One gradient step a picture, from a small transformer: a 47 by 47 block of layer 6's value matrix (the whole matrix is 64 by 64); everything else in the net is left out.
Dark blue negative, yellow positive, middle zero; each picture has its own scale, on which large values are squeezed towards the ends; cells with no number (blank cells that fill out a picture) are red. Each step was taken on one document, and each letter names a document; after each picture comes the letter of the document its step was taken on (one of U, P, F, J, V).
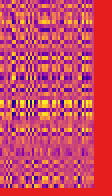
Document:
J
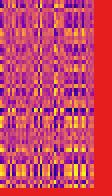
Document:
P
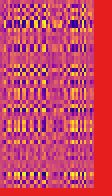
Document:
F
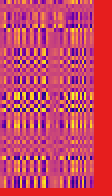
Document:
F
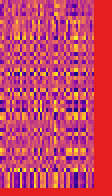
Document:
P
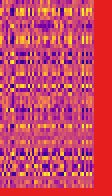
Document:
J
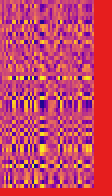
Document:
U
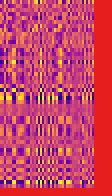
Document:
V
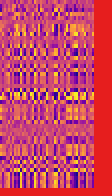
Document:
P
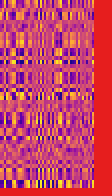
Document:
V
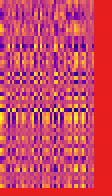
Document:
P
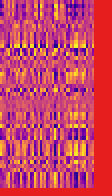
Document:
P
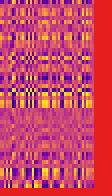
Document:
J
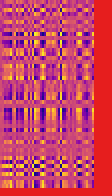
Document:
U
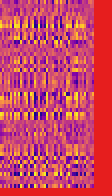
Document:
P
